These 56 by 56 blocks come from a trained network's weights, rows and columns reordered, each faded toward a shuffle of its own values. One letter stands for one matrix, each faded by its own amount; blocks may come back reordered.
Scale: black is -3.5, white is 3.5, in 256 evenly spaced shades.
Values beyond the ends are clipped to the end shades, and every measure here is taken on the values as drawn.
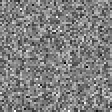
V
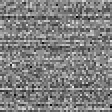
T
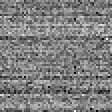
T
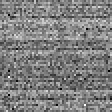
T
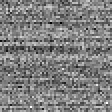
T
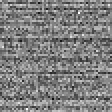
T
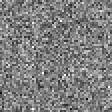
V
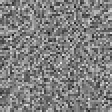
V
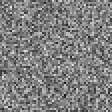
V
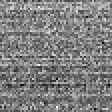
T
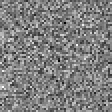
V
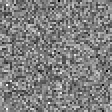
V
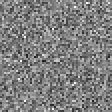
V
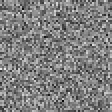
V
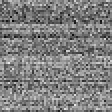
T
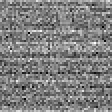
T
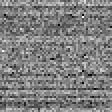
T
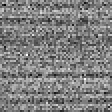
T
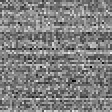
T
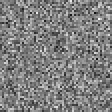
V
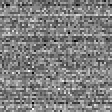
T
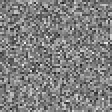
V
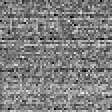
T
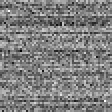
T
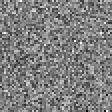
V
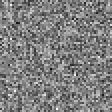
V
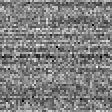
T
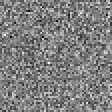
V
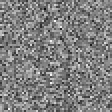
V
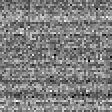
T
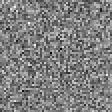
V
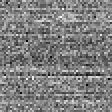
T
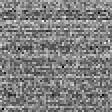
T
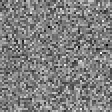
V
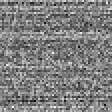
T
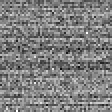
T
